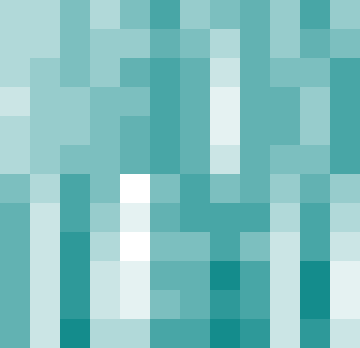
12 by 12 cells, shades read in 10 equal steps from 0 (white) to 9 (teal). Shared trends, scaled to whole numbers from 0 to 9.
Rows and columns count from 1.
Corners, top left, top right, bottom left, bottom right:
3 4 6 2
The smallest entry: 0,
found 2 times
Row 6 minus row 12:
-3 2 -4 2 3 0 -1 -7 -2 3 -3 5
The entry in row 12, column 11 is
8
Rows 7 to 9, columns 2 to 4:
3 7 5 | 2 7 4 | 2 8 3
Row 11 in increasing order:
1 1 2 2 2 5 6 6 7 8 8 9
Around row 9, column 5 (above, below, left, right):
1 1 3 5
